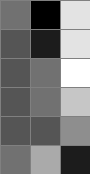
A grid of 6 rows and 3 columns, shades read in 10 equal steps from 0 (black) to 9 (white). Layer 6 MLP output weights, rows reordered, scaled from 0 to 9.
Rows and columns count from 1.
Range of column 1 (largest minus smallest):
1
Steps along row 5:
same up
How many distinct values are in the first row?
3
